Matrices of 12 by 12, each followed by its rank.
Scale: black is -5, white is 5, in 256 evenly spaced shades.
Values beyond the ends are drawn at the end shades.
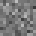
full rank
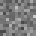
full rank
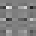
one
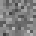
full rank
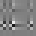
one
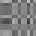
one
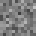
full rank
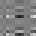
one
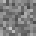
full rank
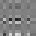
one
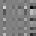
one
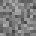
full rank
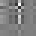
one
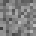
full rank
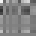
one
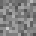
full rank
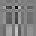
one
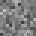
full rank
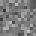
full rank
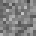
full rank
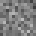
full rank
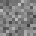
full rank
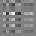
one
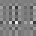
one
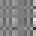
one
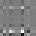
one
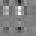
one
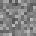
full rank
